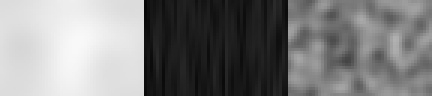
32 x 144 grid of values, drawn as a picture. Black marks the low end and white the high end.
The table splits into one row of 3 panels. Panel 1,1: very high, smooth, faint in contrast. Panel 1,2: very low, streaked downward, faint in contrast. Panel 1,3: middling, blotchy.
